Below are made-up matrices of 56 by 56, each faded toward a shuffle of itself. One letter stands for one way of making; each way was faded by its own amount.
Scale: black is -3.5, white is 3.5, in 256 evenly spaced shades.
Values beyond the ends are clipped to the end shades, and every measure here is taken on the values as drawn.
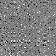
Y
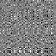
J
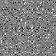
Y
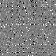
Y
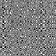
J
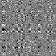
J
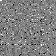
Y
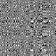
J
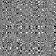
J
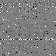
Y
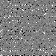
Y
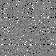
Y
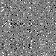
Y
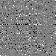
Y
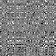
J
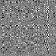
J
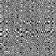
J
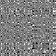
J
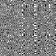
J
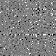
Y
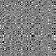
J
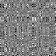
J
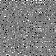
Y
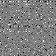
Y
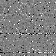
Y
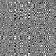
J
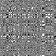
J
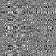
J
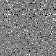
Y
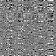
J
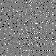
Y
